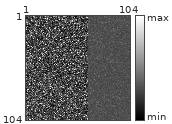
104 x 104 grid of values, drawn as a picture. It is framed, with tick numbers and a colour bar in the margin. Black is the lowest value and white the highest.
Odd rows or columns: none. Stripes: none. Slope: none. Seam: vertical, 60% of the way across, the right part calmer. Average level on the scale: 30%. Mirror symmetry: none.
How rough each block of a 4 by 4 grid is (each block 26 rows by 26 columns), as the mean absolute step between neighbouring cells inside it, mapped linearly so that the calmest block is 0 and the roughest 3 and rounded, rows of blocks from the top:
3 3 1 0
3 3 1 0
3 3 1 0
3 3 1 0
